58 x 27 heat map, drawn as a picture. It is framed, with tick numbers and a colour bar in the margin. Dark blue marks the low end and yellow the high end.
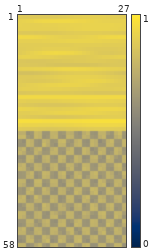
It is made of 2 by 1 panels. Panel 1,1: very high, streaked across, faint in contrast. Panel 2,1: high, checkered.
